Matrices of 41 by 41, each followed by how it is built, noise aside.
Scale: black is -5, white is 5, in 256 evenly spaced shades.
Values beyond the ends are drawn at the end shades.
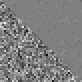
lower triangular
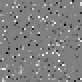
sparse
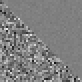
lower triangular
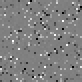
sparse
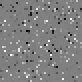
sparse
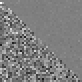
lower triangular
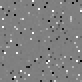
sparse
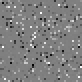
sparse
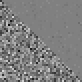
lower triangular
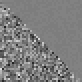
lower triangular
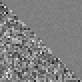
lower triangular
